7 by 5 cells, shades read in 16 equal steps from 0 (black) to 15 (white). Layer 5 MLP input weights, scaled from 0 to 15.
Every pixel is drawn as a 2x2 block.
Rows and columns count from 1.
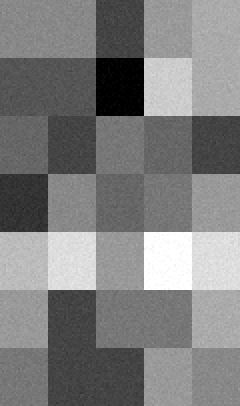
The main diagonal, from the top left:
8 5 7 7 13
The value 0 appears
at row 2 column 3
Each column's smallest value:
3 4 0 6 4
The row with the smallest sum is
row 3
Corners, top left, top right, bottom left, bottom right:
8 10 7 8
